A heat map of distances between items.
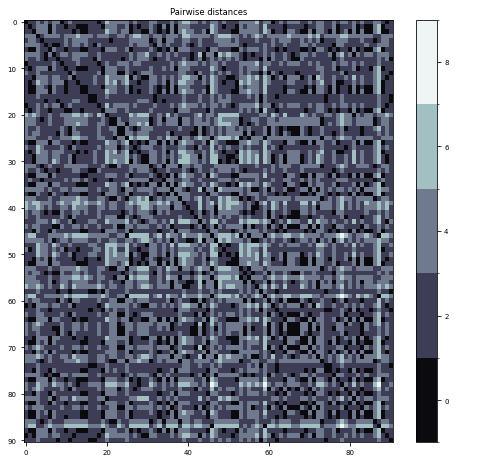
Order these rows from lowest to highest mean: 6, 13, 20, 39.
6, 13, 20, 39
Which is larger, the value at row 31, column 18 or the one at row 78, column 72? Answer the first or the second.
the second
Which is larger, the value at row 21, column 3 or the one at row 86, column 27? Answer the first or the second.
the second
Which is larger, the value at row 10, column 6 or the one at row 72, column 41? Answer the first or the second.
the second
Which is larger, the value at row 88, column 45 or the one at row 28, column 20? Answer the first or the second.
the second
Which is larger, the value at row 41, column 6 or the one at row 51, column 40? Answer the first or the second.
the second
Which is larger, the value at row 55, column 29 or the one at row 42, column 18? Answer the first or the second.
the first
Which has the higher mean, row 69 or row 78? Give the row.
78
